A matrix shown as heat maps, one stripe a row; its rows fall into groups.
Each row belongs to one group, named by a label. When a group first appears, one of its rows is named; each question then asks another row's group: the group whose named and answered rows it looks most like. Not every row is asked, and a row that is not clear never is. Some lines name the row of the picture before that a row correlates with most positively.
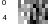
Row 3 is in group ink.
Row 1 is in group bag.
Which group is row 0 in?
ink
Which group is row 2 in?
ink
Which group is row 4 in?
ink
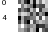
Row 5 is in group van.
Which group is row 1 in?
bag
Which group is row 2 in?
van
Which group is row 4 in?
van
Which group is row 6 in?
ink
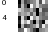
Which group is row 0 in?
van
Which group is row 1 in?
van
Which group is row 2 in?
ink
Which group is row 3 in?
ink
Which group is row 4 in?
van
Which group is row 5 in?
bag
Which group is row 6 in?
van
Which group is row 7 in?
bag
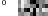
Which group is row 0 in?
bag
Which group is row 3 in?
bag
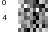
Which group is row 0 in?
ink
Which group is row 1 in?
bag
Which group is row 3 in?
bag
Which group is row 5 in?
bag
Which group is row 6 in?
ink
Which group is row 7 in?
van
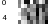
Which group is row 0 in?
van
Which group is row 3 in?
ink
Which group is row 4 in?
ink
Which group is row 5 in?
ink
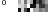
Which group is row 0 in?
bag
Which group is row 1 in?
bag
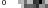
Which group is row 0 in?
bag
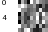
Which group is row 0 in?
van
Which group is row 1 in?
ink
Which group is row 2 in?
ink
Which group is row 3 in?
van
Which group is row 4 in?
van
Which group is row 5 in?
van
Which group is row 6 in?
ink
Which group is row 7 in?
bag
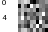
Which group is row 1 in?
van
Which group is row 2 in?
ink
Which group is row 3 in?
van
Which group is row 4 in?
ink
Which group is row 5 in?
ink
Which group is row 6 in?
van
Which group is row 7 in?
ink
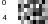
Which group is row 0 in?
bag
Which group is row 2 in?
bag
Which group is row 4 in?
van
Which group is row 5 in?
bag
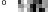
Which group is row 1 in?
bag
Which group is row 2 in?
bag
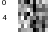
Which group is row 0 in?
van
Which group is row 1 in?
bag
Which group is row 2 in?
bag
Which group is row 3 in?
van
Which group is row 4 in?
ink
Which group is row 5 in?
bag
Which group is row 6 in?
bag
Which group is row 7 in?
bag
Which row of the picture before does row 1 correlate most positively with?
1
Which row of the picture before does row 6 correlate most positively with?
2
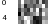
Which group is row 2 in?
van
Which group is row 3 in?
van
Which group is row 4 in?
bag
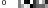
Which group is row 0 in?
van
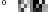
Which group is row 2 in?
bag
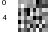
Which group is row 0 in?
ink
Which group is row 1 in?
ink
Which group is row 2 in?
van
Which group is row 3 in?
van
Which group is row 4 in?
bag
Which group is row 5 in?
van
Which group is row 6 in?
ink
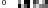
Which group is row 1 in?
van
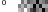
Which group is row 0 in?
ink
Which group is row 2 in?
bag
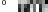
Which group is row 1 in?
van
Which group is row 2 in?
van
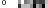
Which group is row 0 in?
bag
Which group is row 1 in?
bag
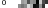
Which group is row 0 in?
ink
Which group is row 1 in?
bag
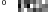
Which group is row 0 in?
van
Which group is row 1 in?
van
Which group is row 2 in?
bag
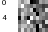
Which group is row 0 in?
bag
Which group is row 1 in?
ink
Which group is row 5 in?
bag
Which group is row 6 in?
ink
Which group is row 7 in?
ink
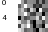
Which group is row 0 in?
ink
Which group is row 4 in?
van
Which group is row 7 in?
ink
